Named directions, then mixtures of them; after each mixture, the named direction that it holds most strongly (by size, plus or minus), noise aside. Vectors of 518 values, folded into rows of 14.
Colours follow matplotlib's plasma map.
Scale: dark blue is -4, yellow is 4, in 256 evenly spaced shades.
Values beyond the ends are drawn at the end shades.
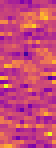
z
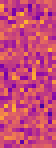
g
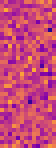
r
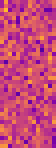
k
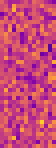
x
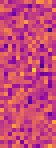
r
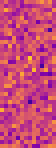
r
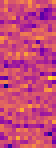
z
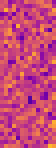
r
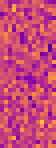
x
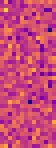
r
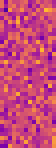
k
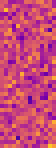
r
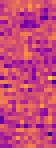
z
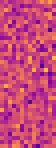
r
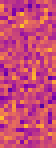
g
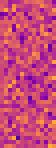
x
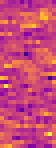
z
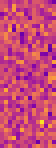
x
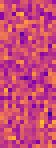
x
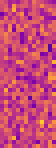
x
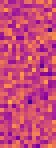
r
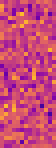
g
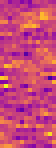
z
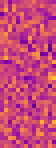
x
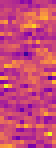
z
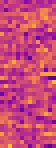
z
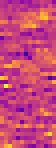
z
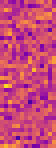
r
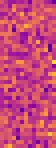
x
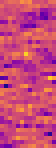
z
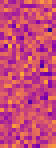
r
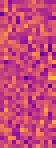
x
